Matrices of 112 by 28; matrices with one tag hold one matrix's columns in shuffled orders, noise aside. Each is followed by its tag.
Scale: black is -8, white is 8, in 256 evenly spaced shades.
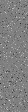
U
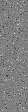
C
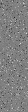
C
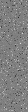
C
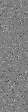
U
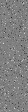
C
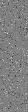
C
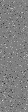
U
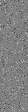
C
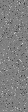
C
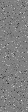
U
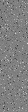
C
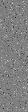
C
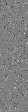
C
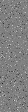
U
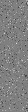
C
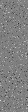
U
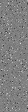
C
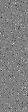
C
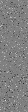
U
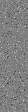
U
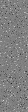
U
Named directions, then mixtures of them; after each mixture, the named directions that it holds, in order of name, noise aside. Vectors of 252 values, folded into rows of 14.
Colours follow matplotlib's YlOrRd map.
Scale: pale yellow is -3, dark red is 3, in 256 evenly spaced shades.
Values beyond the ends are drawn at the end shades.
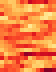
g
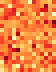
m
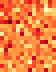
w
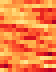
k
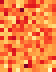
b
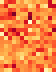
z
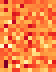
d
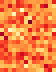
b, k, z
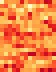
b, g, z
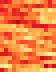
k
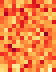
b, m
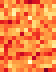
g, w, z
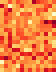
g, m, w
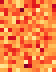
b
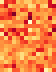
z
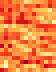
d, k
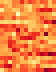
g, k, m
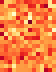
z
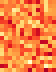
k, w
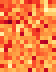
w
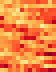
k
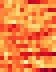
b, g, k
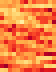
k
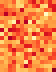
b, g, z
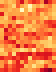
b, g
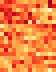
k, w, z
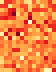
m, z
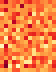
d, w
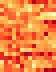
g, m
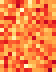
b, m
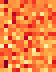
d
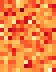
b, z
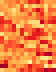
k, w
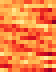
k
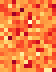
b, d, z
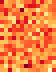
b
